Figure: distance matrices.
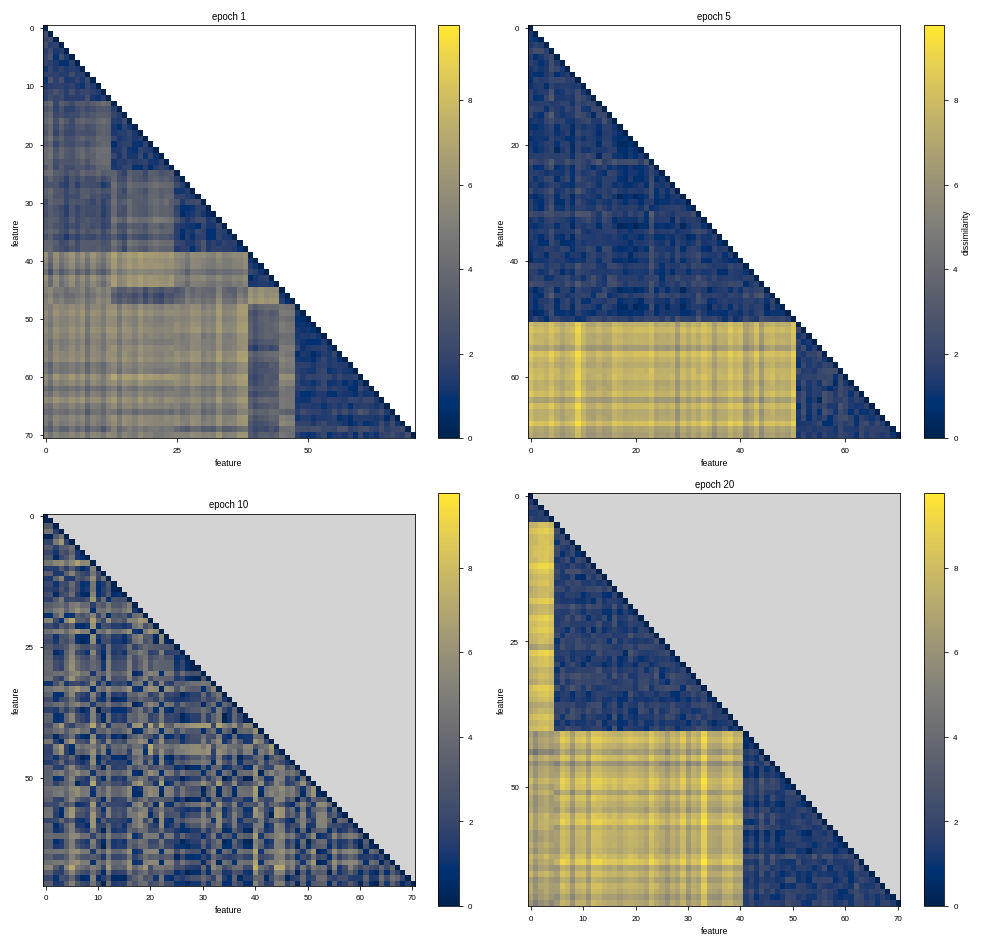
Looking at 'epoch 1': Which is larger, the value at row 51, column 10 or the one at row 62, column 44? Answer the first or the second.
the first
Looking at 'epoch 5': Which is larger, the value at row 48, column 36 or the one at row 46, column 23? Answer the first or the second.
the second
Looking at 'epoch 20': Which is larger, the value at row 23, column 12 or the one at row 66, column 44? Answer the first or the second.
the second
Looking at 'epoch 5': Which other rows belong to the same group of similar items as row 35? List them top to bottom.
0, 1, 2, 3, 4, 5, 6, 7, 8, 9, 10, 11, 12, 13, 14, 15, 16, 17, 18, 19, 20, 21, 22, 23, 24, 25, 26, 27, 28, 29, 30, 31, 32, 33, 34, 36, 37, 38, 39, 40, 41, 42, 43, 44, 45, 46, 47, 48, 49, 50
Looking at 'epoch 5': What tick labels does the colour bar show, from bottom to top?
0, 2, 4, 6, 8
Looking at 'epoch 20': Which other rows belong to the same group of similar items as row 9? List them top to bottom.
5, 6, 7, 8, 10, 11, 12, 13, 14, 15, 16, 17, 18, 19, 20, 21, 22, 23, 24, 25, 26, 27, 28, 29, 30, 31, 32, 33, 34, 35, 36, 37, 38, 39, 40
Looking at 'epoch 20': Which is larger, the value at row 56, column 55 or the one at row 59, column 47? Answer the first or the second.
the first
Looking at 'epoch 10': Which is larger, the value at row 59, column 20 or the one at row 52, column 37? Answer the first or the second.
the second
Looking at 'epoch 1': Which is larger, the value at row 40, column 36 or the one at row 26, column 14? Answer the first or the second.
the first
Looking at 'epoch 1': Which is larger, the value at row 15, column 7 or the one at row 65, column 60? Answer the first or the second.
the first
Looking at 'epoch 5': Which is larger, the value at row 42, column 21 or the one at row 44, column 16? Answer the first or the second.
the second
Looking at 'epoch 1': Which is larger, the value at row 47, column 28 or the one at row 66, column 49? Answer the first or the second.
the first
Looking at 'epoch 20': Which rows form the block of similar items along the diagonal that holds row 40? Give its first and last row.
5 to 40
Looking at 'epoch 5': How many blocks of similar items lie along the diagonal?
2
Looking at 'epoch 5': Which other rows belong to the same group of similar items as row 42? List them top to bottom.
0, 1, 2, 3, 4, 5, 6, 7, 8, 9, 10, 11, 12, 13, 14, 15, 16, 17, 18, 19, 20, 21, 22, 23, 24, 25, 26, 27, 28, 29, 30, 31, 32, 33, 34, 35, 36, 37, 38, 39, 40, 41, 43, 44, 45, 46, 47, 48, 49, 50
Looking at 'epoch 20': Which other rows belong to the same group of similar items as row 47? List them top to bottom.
41, 42, 43, 44, 45, 46, 48, 49, 50, 51, 52, 53, 54, 55, 56, 57, 58, 59, 60, 61, 62, 63, 64, 65, 66, 67, 68, 69, 70
